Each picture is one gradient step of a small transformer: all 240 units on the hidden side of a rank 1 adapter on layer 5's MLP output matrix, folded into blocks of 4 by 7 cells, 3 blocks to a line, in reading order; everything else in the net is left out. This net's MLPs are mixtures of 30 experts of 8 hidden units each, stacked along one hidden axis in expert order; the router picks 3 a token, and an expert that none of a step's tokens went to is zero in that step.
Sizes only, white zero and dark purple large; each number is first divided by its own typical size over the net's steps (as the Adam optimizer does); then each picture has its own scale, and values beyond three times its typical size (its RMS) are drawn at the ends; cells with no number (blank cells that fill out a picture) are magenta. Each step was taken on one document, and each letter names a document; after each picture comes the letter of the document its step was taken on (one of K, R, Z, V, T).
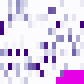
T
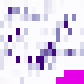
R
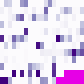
R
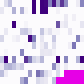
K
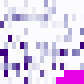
T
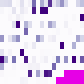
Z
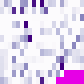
Z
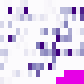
R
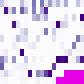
Z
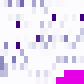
Z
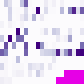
R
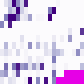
T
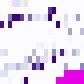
T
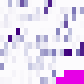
R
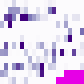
T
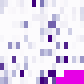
Z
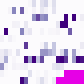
K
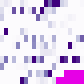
K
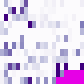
T
